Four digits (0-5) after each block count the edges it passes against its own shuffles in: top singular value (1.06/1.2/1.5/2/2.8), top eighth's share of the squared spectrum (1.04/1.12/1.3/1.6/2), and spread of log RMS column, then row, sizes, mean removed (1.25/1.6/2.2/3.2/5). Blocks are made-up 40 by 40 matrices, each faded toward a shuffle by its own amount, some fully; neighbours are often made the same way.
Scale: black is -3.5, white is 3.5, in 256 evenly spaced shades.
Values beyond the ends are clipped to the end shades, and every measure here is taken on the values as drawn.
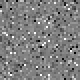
0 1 0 0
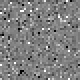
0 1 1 0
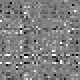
4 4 2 2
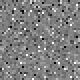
1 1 0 0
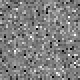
0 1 0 0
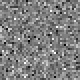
0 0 0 0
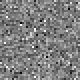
0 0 0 0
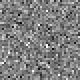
0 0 0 0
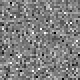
1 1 0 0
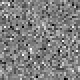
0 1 0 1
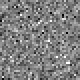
0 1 0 0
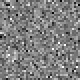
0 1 0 0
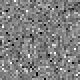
1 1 0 0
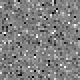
2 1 0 0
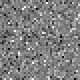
1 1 0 0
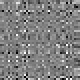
4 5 3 3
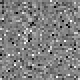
2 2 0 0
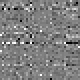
4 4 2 2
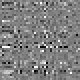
4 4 2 3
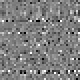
4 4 2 3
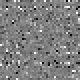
3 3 1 2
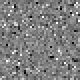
1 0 0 0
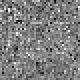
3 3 0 1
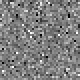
1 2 1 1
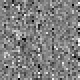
1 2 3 0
